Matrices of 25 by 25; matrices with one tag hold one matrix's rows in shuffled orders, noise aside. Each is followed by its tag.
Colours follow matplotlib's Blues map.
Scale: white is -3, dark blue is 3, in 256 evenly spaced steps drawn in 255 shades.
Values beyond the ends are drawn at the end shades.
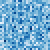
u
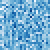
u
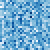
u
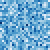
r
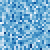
u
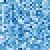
u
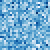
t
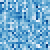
t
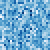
u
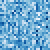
t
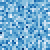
r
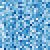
u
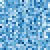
r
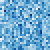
u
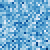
t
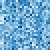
u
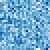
t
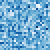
t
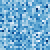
t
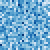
r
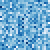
r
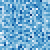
u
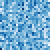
r
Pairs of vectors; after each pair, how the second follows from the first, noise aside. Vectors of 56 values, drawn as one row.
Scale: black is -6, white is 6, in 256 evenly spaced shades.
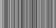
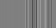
partly zeroed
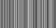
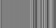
partly zeroed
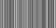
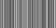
copied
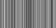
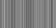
shrunk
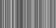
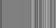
partly zeroed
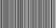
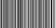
scaled up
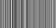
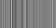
shrunk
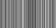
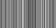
copied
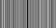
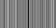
reversed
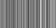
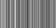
reversed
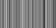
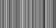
copied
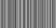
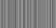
shrunk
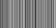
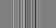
partly zeroed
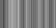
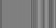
partly zeroed
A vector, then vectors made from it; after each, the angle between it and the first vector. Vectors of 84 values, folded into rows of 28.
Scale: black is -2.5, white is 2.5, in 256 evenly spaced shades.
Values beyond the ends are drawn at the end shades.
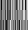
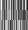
nearly opposite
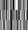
partly opposed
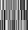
partly opposed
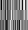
nearly parallel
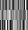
partly opposed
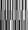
nearly parallel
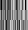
nearly parallel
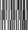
nearly opposite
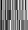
nearly parallel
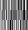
nearly opposite
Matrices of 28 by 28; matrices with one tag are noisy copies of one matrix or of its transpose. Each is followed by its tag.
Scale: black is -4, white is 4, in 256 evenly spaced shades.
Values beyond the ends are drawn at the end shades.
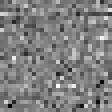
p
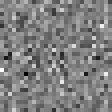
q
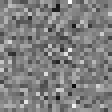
q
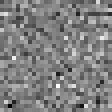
p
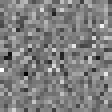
q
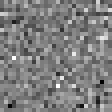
p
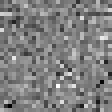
p
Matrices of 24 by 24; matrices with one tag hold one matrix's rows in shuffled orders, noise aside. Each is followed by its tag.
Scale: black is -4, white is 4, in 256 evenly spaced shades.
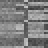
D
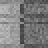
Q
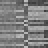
D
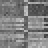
D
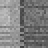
Q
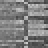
D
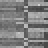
D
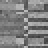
D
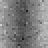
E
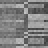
D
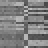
D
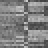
D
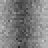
E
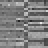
D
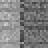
Q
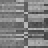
D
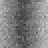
E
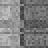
Q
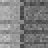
Q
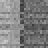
Q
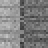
Q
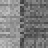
Q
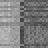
Q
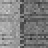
Q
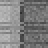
Q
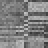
D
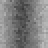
E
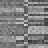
D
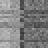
Q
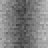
E
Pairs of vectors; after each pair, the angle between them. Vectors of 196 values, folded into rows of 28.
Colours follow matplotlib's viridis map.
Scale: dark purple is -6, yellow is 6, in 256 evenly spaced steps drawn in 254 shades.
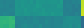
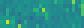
partly aligned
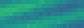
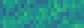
partly opposed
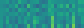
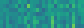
nearly parallel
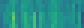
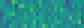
partly aligned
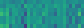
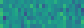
partly aligned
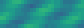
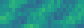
nearly parallel
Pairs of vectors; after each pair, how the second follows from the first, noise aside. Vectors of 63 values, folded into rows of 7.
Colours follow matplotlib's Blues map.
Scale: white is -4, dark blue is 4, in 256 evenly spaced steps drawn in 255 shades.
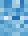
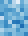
shuffled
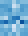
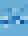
partly zeroed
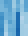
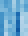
copied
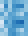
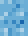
partly zeroed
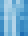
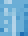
partly zeroed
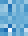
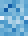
shuffled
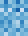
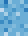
partly zeroed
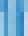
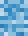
shuffled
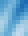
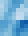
wrapped around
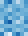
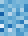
wrapped around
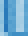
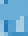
partly zeroed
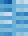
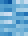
copied
